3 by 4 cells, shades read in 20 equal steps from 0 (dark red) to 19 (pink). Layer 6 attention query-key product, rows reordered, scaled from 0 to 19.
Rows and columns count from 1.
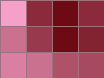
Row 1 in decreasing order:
19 4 4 0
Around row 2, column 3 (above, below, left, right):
0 9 6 3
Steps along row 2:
down down up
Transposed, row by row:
19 13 15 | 4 6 13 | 0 0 9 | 4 3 8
